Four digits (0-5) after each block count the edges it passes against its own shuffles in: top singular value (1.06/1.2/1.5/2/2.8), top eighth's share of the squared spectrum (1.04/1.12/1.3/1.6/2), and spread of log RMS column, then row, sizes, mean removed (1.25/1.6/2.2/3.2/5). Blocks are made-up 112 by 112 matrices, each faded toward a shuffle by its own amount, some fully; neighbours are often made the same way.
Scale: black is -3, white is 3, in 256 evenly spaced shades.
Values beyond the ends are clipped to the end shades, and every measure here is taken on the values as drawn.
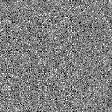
4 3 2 2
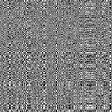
5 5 4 4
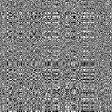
5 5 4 4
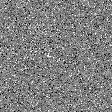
2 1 0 0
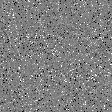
3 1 0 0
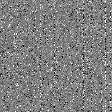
2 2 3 0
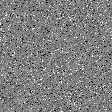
0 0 0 0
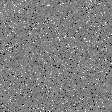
0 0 0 0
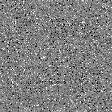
3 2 0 1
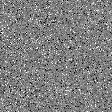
3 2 0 1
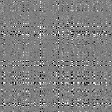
5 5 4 4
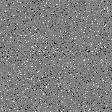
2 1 0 0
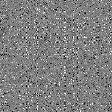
4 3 2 2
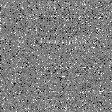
3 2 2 1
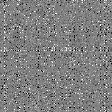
4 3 3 2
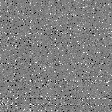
4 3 1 2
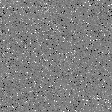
2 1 0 0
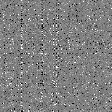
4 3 2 2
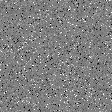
1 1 0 0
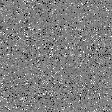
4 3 1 2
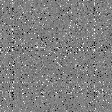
4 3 2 2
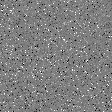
0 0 0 0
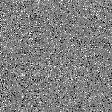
3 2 1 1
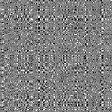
5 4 4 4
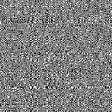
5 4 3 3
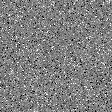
0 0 0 0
